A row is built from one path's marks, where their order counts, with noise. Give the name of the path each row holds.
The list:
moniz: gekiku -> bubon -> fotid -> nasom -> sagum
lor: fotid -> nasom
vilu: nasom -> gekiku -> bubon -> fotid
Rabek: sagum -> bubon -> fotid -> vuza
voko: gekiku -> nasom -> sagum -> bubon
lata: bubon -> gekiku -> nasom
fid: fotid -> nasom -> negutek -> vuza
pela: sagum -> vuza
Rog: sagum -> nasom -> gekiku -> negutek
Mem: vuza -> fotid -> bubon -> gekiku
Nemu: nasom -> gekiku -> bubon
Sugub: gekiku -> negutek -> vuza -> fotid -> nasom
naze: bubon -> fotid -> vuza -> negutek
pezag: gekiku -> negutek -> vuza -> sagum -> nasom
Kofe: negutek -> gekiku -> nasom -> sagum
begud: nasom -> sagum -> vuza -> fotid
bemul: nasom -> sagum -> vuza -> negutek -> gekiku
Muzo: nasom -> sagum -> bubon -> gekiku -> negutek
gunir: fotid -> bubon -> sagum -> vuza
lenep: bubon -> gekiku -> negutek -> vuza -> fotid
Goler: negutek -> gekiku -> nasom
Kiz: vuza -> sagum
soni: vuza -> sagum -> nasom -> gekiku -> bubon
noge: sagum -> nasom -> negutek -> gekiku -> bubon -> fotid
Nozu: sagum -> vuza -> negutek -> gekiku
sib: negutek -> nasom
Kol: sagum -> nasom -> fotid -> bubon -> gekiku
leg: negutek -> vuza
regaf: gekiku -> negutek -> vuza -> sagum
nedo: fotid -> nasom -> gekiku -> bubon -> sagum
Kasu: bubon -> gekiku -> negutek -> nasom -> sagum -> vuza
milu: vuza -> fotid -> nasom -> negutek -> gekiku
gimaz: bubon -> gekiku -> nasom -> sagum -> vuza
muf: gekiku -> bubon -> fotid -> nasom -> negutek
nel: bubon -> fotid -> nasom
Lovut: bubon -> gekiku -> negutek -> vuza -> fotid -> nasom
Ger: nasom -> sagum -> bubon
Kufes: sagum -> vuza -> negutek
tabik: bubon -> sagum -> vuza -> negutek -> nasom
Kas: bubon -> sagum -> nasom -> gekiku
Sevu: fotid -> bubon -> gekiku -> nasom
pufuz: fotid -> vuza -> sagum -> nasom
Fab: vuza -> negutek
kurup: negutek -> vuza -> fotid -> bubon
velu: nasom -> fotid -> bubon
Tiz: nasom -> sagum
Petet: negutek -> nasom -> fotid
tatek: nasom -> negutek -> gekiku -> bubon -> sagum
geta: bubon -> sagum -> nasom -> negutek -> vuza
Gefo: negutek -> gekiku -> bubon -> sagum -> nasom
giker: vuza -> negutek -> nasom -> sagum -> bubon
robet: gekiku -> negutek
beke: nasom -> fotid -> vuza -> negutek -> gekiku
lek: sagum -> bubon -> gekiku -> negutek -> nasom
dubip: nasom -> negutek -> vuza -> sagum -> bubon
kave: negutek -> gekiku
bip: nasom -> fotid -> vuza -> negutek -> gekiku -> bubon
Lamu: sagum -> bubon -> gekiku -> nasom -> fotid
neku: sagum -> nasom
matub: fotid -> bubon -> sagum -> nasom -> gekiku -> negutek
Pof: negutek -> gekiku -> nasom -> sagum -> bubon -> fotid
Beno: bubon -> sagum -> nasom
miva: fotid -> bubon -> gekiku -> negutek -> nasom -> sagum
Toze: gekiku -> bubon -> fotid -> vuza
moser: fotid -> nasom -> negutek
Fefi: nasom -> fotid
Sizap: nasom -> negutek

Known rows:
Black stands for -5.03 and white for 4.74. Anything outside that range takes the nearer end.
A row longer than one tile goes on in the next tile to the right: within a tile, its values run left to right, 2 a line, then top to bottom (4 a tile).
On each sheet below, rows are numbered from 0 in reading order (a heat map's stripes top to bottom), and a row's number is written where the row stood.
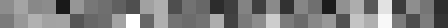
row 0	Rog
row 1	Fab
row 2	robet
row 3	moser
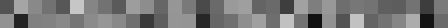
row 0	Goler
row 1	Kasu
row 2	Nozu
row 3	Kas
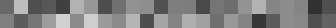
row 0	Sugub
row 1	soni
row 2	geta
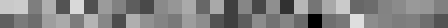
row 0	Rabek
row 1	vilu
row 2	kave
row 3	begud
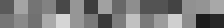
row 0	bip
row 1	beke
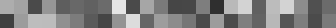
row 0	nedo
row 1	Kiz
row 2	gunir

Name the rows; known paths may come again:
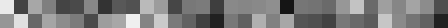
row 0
Kiz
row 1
Sizap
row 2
Kofe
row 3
fid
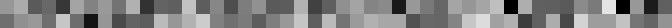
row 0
Nozu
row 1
Toze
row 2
lata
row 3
Rog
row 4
Kufes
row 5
naze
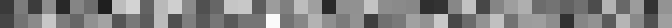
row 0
robet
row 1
gunir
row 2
lor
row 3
Beno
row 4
Sevu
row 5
lenep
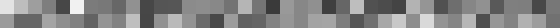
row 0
pela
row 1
milu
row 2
pezag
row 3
Sugub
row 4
soni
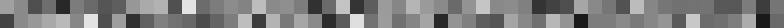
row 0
moniz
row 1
leg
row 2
Ger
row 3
Fefi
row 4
tabik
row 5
Goler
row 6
Kas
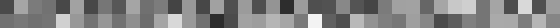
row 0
Lovut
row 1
bip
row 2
muf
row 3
vilu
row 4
Rabek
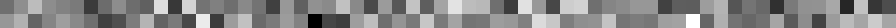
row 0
dubip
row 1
Petet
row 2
bemul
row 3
Lamu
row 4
neku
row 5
pufuz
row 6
Fab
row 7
nel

